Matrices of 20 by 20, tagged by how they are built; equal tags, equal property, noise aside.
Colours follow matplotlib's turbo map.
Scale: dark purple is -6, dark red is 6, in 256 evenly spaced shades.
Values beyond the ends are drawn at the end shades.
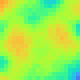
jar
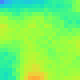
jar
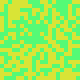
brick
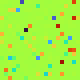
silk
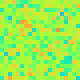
brick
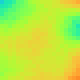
jar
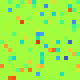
silk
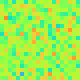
brick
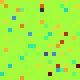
silk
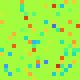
silk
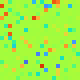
silk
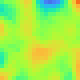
jar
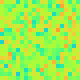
brick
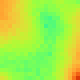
jar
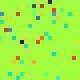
silk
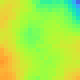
jar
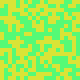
brick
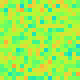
brick
